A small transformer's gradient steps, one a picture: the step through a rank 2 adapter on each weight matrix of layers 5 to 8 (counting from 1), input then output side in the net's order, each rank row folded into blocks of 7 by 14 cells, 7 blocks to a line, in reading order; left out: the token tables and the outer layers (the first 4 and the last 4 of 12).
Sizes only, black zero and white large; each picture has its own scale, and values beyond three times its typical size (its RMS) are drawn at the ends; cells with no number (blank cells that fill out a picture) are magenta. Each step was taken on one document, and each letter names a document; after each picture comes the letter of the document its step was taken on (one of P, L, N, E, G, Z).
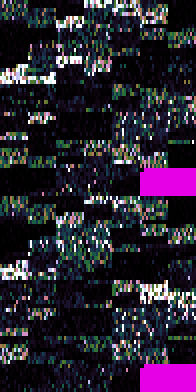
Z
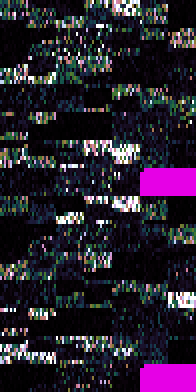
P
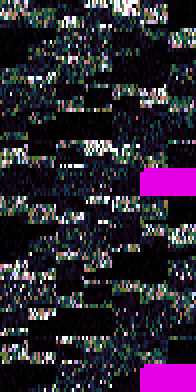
P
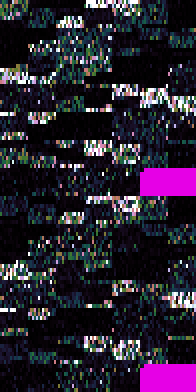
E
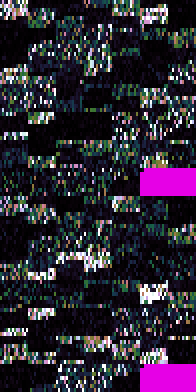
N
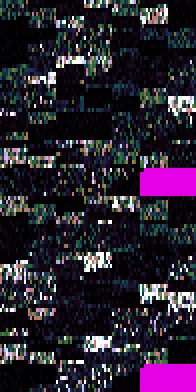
N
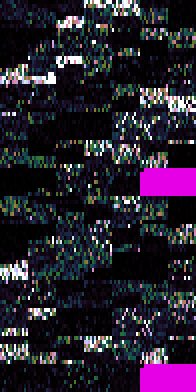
Z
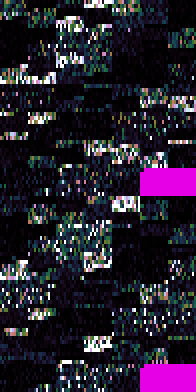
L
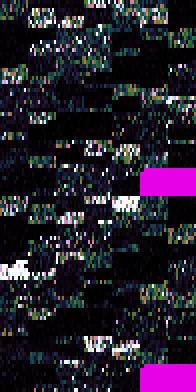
E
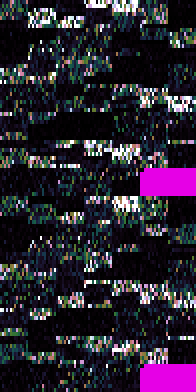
E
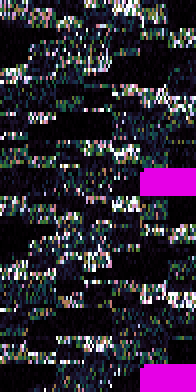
P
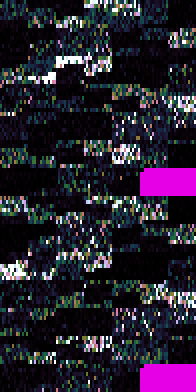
Z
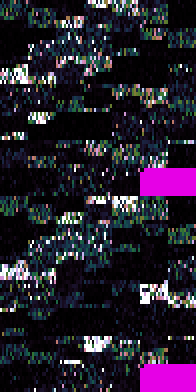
E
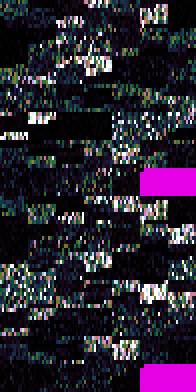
N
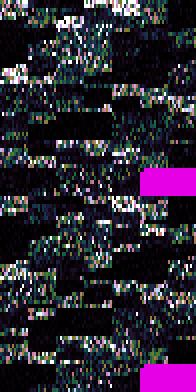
P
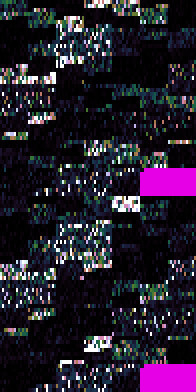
L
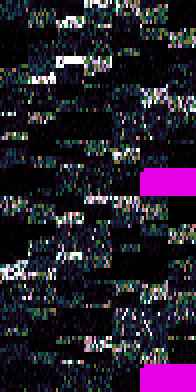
Z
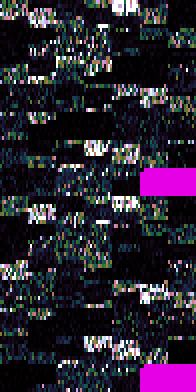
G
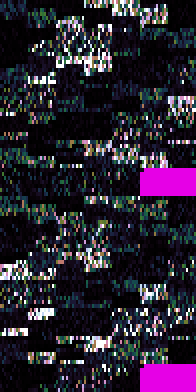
N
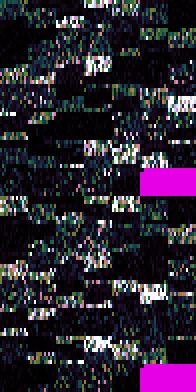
N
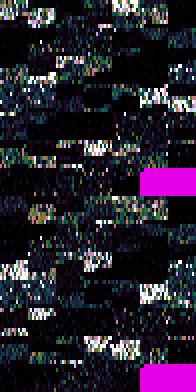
E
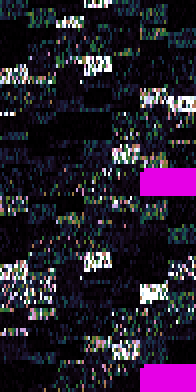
N
